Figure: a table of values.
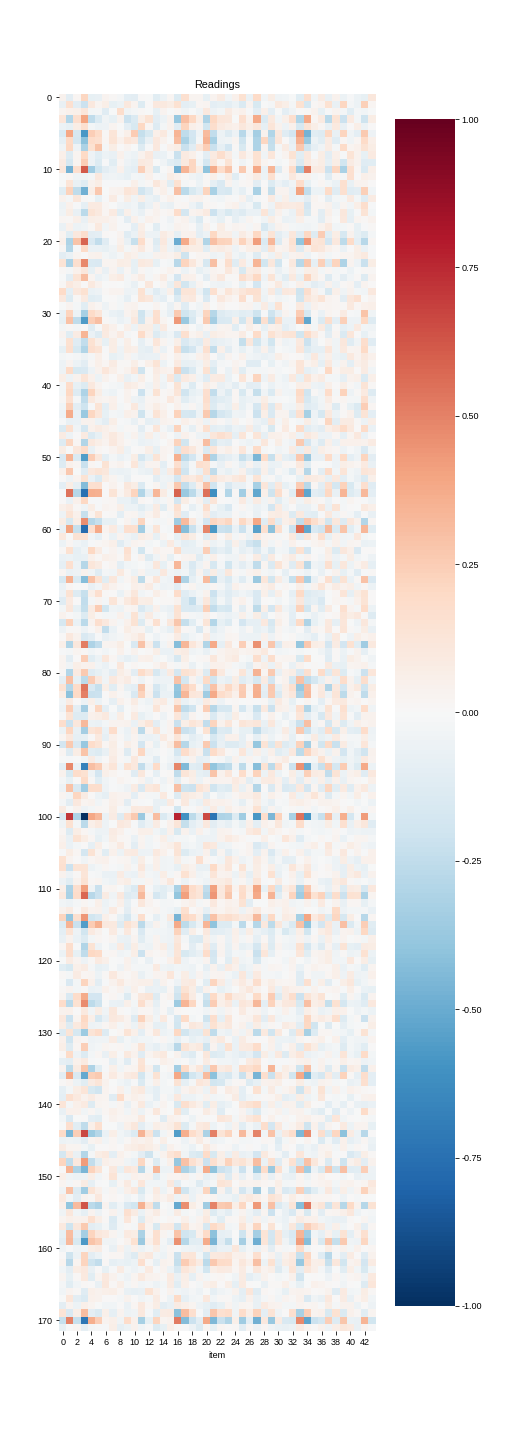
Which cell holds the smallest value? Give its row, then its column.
100, 3
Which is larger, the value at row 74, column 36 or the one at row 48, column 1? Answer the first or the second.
the second
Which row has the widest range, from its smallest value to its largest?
100
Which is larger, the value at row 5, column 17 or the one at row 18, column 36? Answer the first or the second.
the second
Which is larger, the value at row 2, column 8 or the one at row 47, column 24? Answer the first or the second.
the first
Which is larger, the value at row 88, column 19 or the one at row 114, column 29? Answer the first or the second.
the second
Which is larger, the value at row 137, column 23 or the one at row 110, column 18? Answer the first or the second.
the second
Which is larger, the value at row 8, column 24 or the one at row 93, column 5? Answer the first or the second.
the second
